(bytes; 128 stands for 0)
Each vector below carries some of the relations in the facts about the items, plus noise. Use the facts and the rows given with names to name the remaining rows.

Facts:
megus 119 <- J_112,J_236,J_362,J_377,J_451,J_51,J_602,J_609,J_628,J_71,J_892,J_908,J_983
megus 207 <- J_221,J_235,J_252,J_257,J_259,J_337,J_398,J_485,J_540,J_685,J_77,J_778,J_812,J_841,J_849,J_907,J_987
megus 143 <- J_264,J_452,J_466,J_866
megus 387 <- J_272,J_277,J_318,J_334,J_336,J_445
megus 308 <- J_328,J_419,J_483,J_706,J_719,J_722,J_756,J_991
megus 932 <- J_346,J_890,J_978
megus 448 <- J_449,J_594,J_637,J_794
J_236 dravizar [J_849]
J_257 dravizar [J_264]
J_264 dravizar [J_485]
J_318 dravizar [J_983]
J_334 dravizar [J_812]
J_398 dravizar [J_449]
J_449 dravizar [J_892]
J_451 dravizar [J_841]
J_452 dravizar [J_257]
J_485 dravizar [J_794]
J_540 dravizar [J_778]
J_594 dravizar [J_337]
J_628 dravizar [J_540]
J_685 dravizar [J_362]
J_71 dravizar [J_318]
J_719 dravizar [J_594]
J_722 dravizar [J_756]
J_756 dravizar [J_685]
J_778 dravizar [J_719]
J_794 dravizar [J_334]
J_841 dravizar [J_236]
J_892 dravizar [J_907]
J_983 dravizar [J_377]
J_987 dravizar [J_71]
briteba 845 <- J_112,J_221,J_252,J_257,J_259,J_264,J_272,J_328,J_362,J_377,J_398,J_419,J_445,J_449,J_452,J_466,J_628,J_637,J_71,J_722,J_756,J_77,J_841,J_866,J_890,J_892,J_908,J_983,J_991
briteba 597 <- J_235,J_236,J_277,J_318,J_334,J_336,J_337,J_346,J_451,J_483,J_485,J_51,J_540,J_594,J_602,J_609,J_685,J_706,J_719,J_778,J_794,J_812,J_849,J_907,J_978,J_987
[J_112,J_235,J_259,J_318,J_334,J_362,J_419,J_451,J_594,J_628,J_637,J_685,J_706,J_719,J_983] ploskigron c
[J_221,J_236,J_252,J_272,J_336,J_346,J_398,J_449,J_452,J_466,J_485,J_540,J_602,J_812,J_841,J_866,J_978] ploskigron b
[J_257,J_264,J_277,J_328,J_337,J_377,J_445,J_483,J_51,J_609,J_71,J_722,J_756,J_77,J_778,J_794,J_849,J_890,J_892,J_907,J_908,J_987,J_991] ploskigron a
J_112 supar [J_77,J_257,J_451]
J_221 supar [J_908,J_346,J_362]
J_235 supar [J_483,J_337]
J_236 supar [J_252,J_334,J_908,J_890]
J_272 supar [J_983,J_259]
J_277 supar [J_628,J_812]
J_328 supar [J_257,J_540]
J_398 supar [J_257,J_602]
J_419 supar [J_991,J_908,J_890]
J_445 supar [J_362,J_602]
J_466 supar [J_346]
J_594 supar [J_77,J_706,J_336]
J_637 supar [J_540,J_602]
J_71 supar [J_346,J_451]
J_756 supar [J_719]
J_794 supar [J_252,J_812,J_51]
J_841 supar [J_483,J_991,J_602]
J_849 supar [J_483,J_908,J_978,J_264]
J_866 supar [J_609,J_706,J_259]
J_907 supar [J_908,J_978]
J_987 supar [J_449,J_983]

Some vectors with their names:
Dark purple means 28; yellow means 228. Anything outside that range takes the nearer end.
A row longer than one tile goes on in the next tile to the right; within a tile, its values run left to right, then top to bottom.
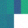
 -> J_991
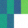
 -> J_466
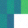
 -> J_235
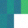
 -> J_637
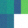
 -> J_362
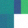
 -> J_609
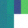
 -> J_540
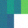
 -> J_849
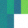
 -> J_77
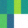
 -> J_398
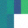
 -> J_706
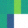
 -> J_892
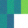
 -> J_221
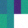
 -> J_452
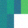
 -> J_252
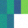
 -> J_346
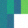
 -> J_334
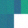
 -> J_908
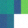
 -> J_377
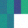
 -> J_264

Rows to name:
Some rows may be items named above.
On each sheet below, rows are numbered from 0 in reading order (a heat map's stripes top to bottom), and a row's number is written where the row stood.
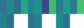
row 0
J_419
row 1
J_719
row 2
J_235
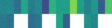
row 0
J_908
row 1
J_236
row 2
J_892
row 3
J_257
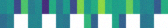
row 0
J_983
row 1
J_722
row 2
J_71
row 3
J_449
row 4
J_892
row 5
J_602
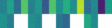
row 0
J_336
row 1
J_257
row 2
J_812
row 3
J_452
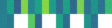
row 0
J_594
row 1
J_398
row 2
J_466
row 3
J_445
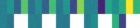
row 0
J_112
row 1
J_841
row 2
J_71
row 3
J_628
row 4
J_907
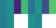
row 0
J_451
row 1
J_987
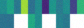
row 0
J_337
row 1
J_452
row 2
J_756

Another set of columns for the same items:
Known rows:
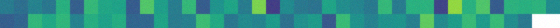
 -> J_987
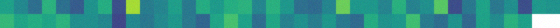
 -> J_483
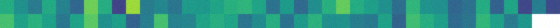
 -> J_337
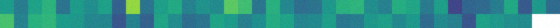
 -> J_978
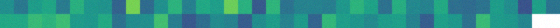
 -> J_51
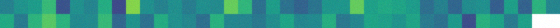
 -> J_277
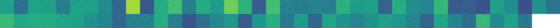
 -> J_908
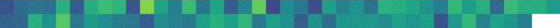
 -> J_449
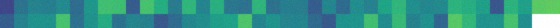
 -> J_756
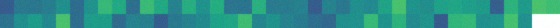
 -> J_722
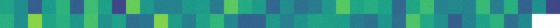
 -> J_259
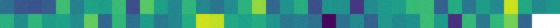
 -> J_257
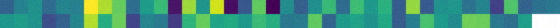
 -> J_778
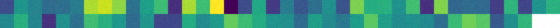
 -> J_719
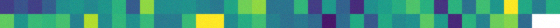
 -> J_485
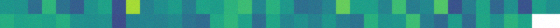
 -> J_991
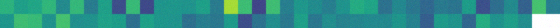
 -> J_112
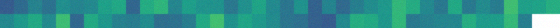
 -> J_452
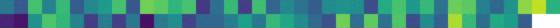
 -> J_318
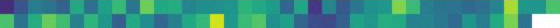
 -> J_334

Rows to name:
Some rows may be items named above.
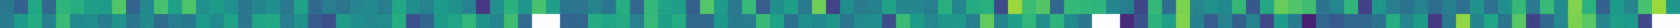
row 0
J_451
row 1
J_987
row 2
J_983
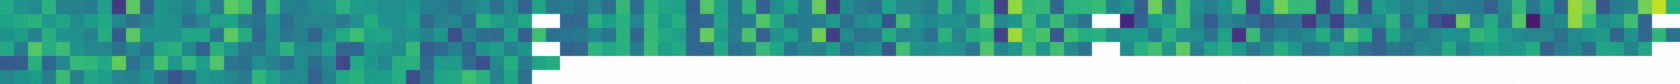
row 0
J_466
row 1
J_987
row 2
J_71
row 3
J_336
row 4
J_987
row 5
J_866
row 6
J_628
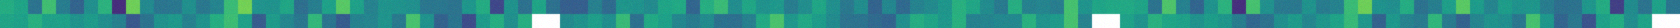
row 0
J_637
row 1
J_452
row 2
J_637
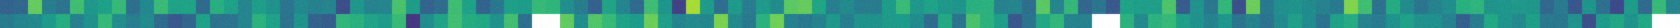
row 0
J_236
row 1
J_812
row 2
J_445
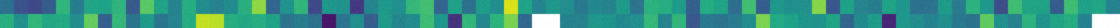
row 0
J_257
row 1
J_398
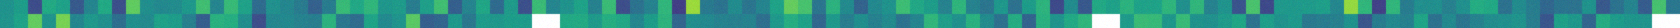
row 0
J_706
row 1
J_419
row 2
J_112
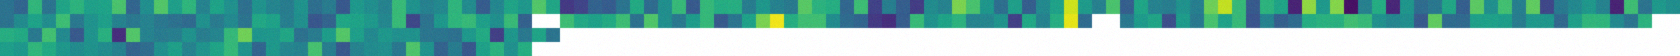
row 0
J_892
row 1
J_264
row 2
J_594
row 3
J_637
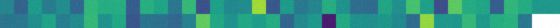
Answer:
J_841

